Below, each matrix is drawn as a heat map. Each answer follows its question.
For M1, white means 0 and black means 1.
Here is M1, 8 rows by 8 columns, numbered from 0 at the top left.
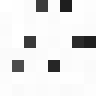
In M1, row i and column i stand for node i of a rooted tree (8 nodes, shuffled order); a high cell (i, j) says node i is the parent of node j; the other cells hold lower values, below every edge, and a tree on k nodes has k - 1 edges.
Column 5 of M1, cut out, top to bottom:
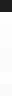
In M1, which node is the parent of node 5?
0
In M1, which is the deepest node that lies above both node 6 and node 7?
3
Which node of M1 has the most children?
3
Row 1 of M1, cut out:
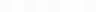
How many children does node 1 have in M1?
0
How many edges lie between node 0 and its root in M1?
0
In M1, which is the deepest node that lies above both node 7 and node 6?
3
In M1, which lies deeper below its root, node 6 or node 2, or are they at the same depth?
the same depth
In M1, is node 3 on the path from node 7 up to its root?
yes
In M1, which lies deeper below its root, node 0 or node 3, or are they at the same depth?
node 3
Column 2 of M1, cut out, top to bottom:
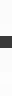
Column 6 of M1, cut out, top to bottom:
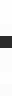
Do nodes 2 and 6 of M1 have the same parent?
yes
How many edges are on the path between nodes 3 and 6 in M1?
1
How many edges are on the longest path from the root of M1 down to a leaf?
2
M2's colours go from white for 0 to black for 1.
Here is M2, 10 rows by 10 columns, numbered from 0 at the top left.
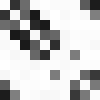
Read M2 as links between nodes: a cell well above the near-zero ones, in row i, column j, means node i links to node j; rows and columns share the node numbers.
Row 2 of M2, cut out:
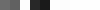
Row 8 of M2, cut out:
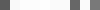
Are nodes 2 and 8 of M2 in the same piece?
yes
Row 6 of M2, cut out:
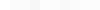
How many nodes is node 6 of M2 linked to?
0
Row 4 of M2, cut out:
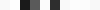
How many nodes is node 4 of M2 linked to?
3
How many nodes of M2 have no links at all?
1
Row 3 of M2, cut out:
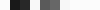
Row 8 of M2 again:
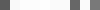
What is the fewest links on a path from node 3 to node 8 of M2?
3
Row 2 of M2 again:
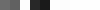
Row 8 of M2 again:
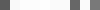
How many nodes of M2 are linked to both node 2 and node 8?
1
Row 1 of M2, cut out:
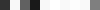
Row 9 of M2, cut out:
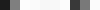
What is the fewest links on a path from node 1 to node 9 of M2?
1
